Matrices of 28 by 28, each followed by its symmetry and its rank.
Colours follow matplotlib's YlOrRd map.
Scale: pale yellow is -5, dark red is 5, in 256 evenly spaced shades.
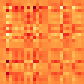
antisymmetric, rank two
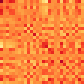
symmetric, rank three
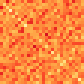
symmetric, full rank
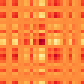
symmetric, rank one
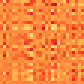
neither, rank three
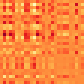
antisymmetric, rank two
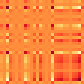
symmetric, rank one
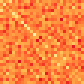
symmetric, full rank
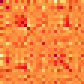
symmetric, rank three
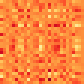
neither, rank three
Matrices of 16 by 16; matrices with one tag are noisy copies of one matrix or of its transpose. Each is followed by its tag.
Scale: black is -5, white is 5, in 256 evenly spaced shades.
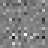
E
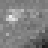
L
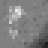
L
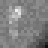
L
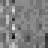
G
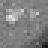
L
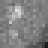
L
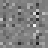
E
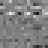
G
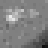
L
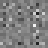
E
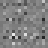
E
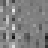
G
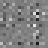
E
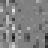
G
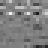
G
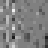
G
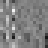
G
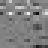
G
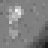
L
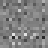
E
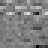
G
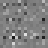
E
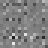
E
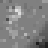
L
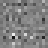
E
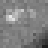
L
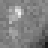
L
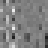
G
